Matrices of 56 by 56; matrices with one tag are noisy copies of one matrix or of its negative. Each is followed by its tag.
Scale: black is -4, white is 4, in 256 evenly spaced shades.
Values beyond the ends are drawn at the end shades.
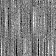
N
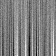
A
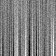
A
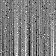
A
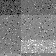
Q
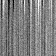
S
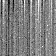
S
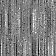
N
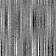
N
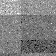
Q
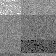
Q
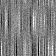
N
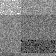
Q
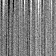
S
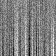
A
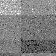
Q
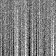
A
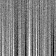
A
